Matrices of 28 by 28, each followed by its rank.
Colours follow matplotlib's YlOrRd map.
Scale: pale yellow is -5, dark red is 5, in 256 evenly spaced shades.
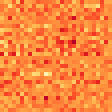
five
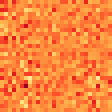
five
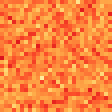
full rank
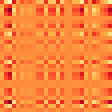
one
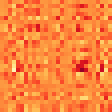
three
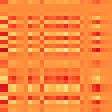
one
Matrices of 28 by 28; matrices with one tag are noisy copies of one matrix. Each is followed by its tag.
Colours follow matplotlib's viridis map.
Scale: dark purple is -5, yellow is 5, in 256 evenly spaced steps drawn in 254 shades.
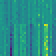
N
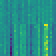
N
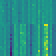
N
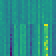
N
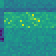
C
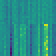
N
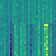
N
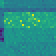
C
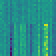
N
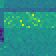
C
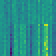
N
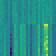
N
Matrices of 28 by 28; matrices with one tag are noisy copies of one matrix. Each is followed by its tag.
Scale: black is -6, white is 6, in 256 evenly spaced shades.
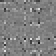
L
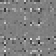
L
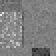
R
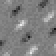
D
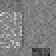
R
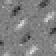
D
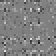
L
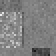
R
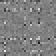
L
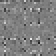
L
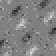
D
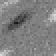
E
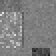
R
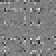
L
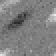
E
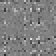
L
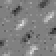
D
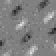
D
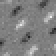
D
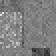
R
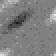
E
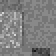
R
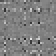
L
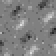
D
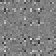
L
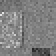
R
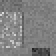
R
